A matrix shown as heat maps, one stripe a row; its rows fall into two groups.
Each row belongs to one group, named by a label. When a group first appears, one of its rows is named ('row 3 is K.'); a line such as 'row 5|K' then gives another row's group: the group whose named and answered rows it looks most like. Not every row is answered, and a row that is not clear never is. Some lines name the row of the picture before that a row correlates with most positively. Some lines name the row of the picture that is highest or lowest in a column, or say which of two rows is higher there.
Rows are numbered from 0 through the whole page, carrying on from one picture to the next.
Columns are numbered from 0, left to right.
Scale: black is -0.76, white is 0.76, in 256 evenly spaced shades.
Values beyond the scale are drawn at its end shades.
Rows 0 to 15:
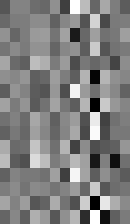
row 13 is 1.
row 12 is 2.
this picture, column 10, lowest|15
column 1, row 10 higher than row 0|No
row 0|2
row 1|1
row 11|2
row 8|1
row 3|1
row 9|1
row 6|2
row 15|1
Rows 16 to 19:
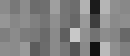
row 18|2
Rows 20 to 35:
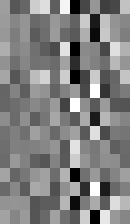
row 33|1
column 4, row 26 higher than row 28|Yes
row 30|2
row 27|2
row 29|1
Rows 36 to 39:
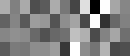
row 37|1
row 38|2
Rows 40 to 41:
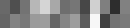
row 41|1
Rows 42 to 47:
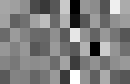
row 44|2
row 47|2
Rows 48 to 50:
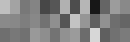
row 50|1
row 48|2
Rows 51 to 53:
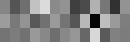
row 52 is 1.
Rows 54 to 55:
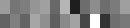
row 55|1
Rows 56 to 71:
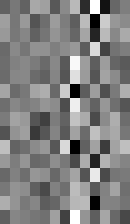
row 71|2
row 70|2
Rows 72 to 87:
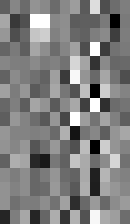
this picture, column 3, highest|73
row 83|2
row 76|2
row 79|1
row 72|1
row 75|1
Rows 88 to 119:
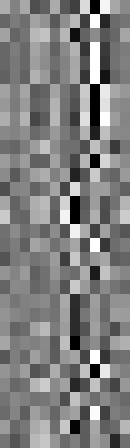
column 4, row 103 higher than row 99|Yes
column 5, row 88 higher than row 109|Yes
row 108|2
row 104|2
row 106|2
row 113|1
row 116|2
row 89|1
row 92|1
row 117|1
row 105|1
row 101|2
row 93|1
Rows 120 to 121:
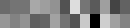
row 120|2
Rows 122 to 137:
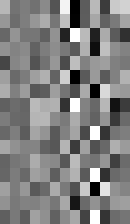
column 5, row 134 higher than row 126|No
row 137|1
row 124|2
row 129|2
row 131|1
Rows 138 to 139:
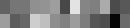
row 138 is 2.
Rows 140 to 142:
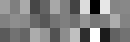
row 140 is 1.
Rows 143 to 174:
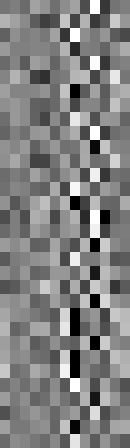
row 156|2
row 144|2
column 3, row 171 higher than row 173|No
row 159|1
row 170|2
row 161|2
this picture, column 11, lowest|163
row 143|1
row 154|2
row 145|2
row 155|1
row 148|2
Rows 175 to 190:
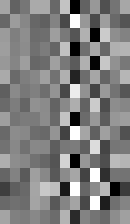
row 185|1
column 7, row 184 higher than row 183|Yes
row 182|1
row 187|1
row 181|2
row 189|1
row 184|2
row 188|2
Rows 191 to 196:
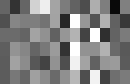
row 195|2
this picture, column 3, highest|191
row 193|1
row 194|2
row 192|2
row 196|1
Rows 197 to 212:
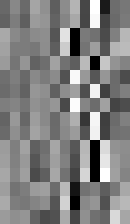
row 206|1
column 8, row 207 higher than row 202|Yes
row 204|2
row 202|2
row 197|1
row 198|1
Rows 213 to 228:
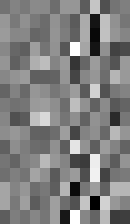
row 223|2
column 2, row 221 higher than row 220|No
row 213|1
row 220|2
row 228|2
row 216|2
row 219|1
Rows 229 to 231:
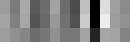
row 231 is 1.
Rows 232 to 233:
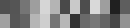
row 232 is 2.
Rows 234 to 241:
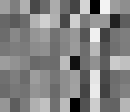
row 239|1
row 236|1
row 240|1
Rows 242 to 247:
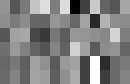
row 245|2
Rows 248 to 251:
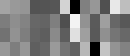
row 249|2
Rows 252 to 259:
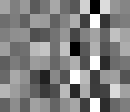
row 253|1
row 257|2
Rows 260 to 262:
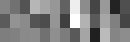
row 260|2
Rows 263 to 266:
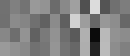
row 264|2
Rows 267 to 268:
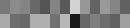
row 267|2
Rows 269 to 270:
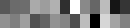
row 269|2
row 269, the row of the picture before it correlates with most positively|267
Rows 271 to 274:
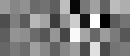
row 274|1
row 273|2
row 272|1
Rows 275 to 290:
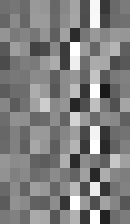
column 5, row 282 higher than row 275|Yes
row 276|1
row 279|2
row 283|2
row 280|1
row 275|1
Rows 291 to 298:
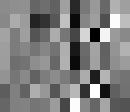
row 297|1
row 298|2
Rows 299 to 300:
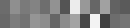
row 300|1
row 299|2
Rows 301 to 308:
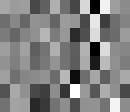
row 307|2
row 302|1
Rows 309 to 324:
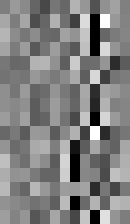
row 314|1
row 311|2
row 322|2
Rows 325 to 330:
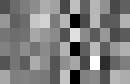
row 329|1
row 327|2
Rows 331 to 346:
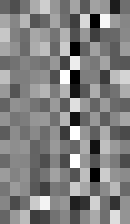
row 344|2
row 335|2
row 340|2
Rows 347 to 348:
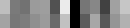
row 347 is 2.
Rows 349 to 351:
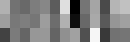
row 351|1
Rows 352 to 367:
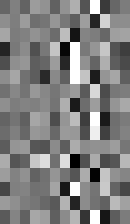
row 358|1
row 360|1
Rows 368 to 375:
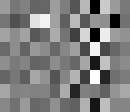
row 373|1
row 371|1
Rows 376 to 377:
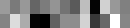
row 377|2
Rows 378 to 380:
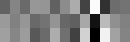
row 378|1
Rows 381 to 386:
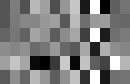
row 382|2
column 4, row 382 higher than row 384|Yes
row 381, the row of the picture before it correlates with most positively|378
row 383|1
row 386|1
